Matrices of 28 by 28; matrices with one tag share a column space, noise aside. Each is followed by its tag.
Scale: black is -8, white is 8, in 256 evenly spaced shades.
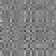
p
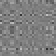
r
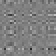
r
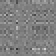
r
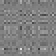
r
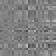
p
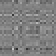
r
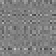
r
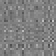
p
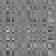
p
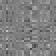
p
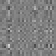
p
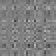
p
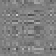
r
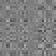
p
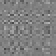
r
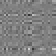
r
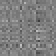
p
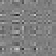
r
